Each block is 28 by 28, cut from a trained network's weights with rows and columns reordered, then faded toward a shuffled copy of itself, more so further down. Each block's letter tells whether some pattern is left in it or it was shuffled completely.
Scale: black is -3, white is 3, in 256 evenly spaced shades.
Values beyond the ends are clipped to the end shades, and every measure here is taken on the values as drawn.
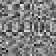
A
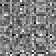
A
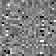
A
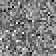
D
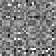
A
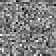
D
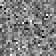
D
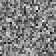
D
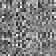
A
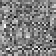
A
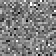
D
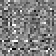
A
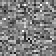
A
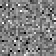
D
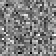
A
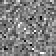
D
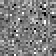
A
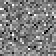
D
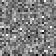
A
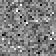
D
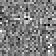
A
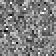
D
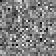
A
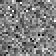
D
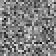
A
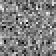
A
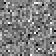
D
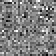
A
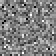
D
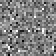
A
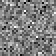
D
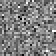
D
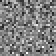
D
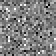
D
